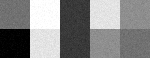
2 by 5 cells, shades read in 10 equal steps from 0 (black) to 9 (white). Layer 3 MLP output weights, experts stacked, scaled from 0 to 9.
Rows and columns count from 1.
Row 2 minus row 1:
-4 -1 0 -3 -1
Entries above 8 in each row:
1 0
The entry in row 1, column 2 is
9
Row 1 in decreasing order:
9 8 5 4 2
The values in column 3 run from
2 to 2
